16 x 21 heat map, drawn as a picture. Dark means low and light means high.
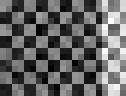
Neither half mirrors the other. On average the colour sits 40% of the way up the scale. A vertical seam about 80% of the way across splits the table, and the right part is higher. The field is checkered.
